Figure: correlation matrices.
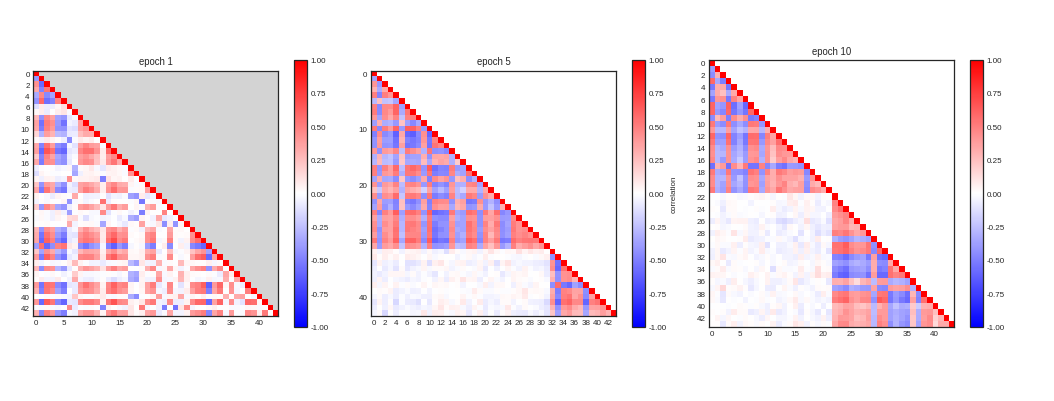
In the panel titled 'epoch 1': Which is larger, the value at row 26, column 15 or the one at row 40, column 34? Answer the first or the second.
the second
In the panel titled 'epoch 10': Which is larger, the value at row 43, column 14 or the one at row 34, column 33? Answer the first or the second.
the second
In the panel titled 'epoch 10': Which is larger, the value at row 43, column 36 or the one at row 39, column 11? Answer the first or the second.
the first
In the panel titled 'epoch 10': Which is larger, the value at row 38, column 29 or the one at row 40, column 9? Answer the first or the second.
the second
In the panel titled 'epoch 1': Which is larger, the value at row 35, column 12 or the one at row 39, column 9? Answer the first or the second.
the second
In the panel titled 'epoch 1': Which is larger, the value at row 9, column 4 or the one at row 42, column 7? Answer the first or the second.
the second
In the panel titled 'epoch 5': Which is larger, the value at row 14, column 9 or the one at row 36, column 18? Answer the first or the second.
the second
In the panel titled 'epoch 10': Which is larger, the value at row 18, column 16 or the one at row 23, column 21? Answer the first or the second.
the first
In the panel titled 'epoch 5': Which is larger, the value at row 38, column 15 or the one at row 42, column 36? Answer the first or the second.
the second
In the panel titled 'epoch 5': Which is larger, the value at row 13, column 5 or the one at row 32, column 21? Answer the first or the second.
the first
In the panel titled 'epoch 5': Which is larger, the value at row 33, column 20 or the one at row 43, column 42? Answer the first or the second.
the second
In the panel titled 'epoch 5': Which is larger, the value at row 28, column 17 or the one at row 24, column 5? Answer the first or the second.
the first
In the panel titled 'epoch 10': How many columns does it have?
44
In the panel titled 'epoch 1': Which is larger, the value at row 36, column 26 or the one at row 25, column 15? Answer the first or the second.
the first
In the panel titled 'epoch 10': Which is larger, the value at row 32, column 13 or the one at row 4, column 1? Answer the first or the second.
the second
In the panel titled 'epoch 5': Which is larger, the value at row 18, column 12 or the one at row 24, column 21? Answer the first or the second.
the second
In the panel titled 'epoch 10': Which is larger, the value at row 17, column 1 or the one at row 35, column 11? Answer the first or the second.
the first
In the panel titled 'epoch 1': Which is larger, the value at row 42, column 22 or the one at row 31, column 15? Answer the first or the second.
the first
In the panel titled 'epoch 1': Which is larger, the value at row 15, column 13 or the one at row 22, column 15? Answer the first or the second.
the first
